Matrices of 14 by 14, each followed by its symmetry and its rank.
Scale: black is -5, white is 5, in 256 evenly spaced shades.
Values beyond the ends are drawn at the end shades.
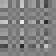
symmetric, rank one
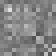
symmetric, rank three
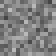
neither, full rank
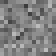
neither, full rank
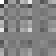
symmetric, rank one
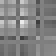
symmetric, rank one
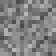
neither, full rank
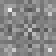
symmetric, rank three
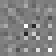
symmetric, rank three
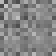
symmetric, rank three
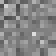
symmetric, rank three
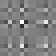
symmetric, rank one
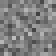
antisymmetric, full rank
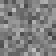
antisymmetric, full rank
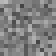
neither, full rank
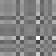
symmetric, rank one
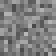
antisymmetric, full rank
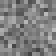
antisymmetric, full rank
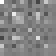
symmetric, rank three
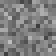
neither, full rank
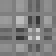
symmetric, rank one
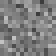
antisymmetric, full rank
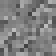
antisymmetric, full rank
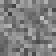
neither, full rank
